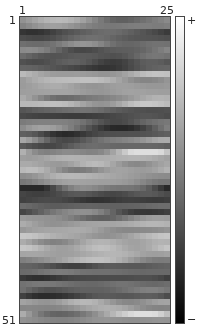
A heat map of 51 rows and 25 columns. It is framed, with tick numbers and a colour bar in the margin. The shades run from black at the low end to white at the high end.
Average level on the scale: 50%. Stripes: horizontal, repeating 4 times. Slope: none. Grain: streaks across.
